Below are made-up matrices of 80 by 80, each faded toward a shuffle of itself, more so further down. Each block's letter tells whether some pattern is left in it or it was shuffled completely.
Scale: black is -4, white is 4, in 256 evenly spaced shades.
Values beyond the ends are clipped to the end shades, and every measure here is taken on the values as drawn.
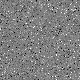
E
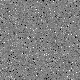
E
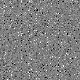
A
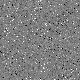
E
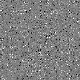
A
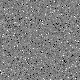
E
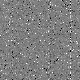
A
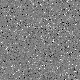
E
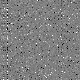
A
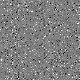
A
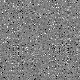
A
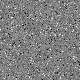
E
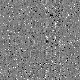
A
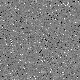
E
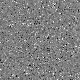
E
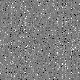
A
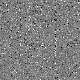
A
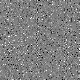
A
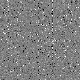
A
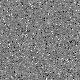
E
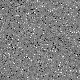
E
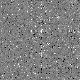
A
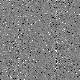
A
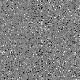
A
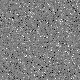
E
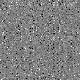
A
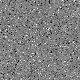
E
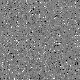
A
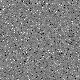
E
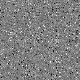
A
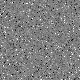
E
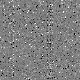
A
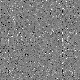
A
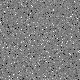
E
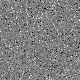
E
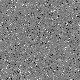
E
